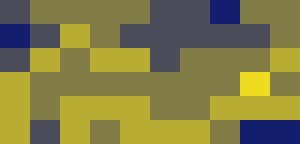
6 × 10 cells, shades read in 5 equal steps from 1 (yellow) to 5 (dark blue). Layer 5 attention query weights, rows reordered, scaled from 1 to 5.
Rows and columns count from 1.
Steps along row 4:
up same same same same same same down up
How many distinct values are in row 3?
3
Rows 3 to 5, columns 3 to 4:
3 2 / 3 3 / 2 2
